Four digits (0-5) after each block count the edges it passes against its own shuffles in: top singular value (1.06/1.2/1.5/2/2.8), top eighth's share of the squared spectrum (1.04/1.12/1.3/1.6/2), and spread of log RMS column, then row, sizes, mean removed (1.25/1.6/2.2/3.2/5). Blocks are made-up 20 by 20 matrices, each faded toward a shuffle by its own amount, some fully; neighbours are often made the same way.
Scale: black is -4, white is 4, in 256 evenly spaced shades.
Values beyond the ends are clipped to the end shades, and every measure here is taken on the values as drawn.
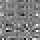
3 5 0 3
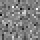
0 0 0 0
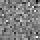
0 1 0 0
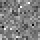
0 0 0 0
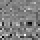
3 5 0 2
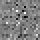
2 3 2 0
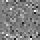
2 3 1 1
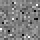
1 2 0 0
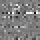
3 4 0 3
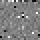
2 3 0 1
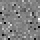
0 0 0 0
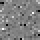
1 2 0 0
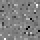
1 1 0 0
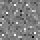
0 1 0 0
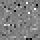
0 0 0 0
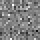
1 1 0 0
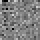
2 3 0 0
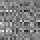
3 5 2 3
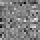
3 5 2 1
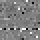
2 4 0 0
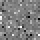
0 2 0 1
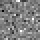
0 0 0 1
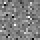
0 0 0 0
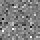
2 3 1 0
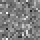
1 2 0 0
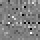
2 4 0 1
